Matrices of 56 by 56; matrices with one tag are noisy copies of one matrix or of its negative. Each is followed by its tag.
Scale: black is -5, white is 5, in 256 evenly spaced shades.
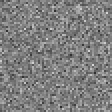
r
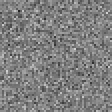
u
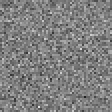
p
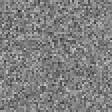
u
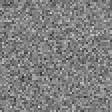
p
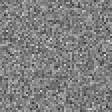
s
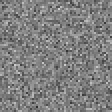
s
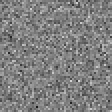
s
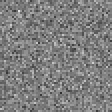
u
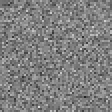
p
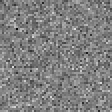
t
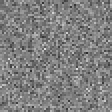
t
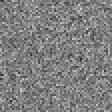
r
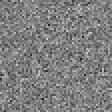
r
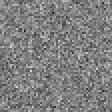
t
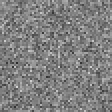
t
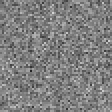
t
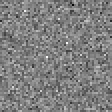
s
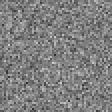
u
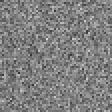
r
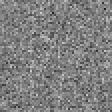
t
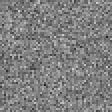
u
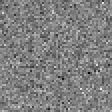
t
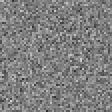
r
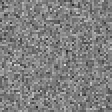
s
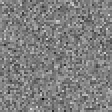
s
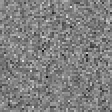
t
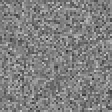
s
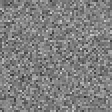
p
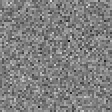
p
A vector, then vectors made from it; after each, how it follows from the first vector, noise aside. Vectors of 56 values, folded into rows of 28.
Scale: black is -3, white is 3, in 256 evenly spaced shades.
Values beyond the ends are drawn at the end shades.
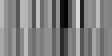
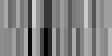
reversed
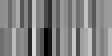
reversed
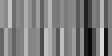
wrapped around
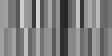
copied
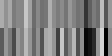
wrapped around
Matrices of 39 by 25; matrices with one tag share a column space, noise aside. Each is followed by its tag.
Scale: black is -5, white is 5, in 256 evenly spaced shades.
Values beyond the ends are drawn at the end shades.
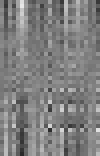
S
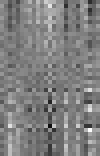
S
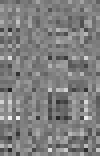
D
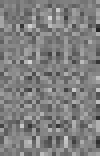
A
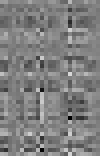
D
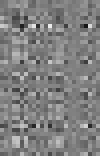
A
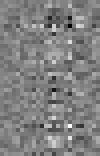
A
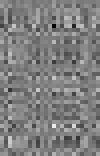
A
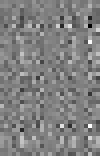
A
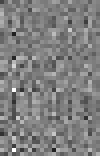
D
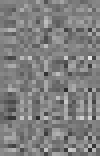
D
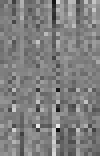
S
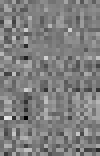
D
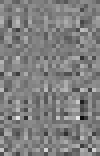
D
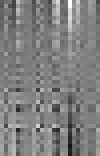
S
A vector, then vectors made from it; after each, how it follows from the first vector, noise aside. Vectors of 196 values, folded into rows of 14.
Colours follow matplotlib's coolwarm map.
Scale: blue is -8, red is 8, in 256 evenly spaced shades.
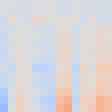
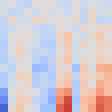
scaled up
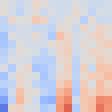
scaled up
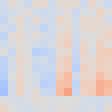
wrapped around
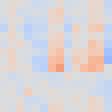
wrapped around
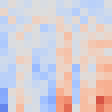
scaled up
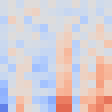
scaled up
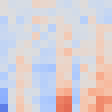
scaled up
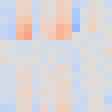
wrapped around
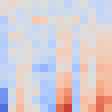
scaled up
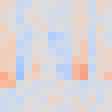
wrapped around
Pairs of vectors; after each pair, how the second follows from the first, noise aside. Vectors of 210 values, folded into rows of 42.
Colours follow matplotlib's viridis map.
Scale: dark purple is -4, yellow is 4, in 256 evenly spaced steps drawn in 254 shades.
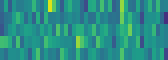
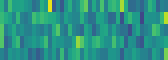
sign-scrambled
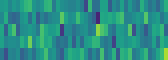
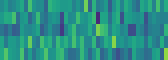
sign-scrambled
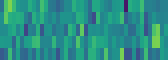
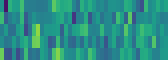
wrapped around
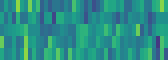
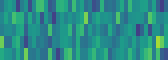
sign-scrambled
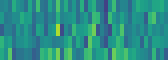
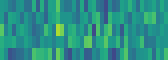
sign-scrambled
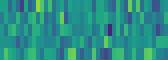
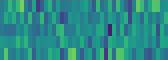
sign-scrambled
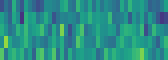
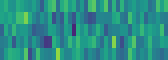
wrapped around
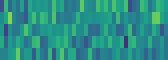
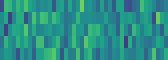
sign-scrambled
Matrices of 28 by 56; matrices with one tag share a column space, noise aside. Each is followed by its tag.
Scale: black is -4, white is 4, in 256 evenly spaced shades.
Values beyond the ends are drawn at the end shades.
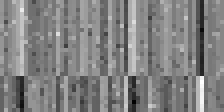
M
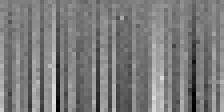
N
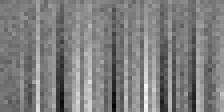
N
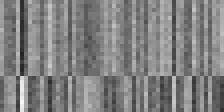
M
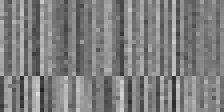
M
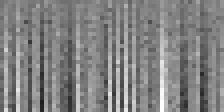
N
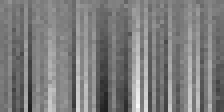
N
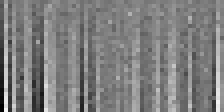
N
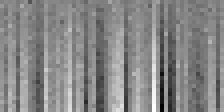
N
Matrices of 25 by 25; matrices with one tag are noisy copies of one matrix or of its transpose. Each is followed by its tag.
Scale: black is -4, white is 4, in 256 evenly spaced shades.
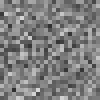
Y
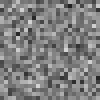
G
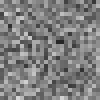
Y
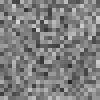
Y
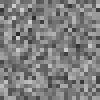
G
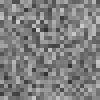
Y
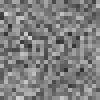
Y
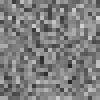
Y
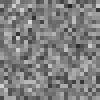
G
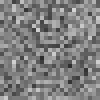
Y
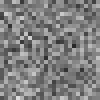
Y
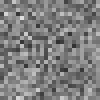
Y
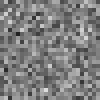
G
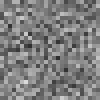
Y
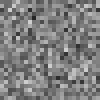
G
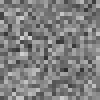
Y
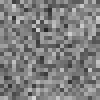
Y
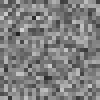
G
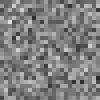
G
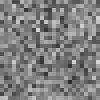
Y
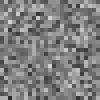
G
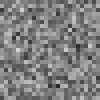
G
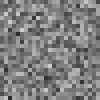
G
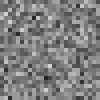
G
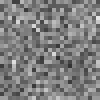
Y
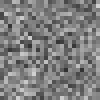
Y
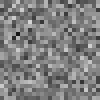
G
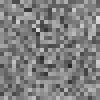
Y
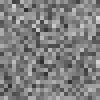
Y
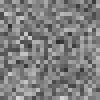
Y
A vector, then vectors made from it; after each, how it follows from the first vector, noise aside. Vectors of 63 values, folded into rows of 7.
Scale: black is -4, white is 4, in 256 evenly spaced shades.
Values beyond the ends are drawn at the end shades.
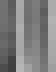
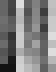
scaled up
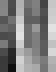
scaled up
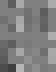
partly zeroed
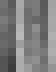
copied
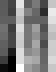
scaled up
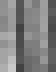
negated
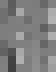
partly zeroed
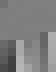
partly zeroed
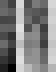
scaled up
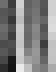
scaled up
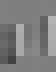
partly zeroed
